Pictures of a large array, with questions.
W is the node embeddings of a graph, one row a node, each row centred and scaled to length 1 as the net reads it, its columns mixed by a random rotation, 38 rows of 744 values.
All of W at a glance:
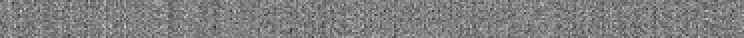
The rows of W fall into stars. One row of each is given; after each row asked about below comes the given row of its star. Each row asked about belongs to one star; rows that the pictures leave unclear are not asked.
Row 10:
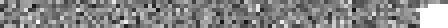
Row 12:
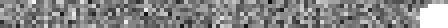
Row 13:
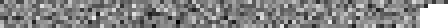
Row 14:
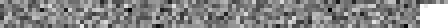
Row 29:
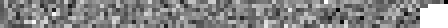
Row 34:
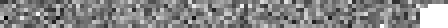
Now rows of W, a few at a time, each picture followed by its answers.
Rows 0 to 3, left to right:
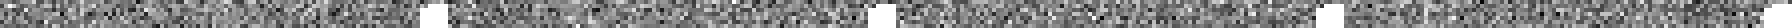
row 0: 12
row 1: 34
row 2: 29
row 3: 14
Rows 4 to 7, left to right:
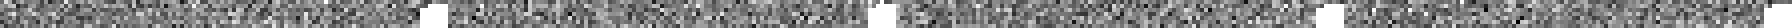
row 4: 29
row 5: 14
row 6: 13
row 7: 29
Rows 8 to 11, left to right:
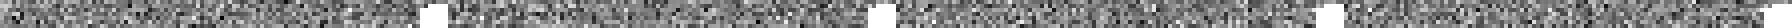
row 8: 13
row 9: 14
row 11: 10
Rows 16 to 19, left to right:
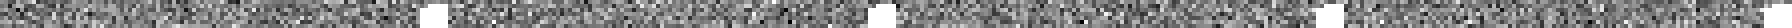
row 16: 14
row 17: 29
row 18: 10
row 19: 10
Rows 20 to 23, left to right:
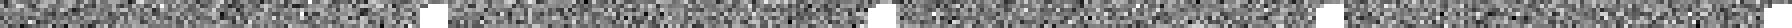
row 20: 13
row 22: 34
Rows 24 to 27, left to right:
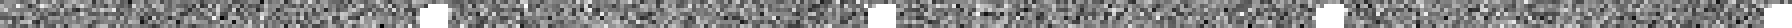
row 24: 13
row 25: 34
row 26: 14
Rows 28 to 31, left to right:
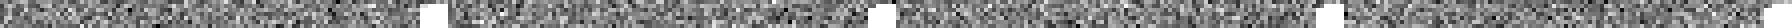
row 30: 12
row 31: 13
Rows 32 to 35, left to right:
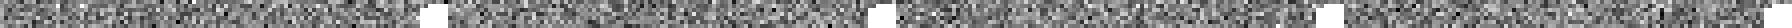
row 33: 13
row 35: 12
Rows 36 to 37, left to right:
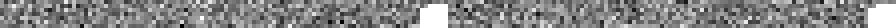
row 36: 29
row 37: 14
